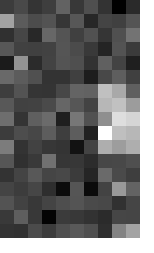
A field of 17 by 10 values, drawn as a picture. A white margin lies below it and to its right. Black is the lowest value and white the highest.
In the middle right lies a patch that is higher than the rest. There are no regular stripes. On average the colour sits 30% of the way up the scale. The ninth with the highest average is the middle right. Most values sit low, with a long tail of high ones.
